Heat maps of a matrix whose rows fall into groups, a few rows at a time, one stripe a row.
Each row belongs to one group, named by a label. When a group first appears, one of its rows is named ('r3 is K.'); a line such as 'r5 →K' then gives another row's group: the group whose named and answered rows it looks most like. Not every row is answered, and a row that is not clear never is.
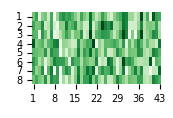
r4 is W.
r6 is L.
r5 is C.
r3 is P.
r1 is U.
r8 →C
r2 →P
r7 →W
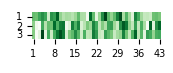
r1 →C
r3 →L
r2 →L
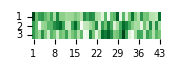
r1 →W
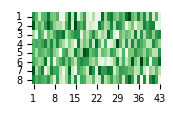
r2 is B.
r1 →B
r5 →W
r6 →U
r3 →L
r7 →P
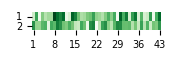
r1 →L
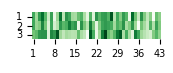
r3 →C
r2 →P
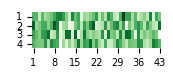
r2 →W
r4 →C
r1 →L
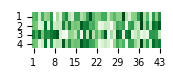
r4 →U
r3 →C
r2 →U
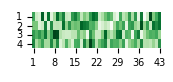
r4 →W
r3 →C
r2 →U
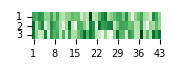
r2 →P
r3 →U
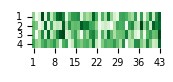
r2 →U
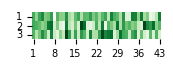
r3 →P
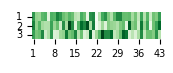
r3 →P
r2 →U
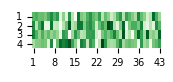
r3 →W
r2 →P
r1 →C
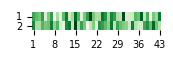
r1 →W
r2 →B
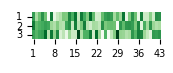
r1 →P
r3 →C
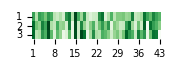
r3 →B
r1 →B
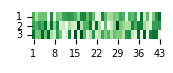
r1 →U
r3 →B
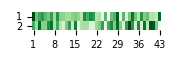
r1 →W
